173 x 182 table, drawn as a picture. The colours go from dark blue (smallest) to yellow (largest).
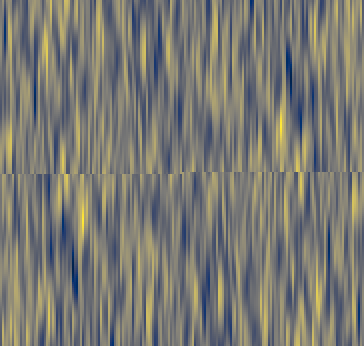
The values follow a bell shape. No overall slope runs across the table. Streaks run downward. It looks the same turned upside down.
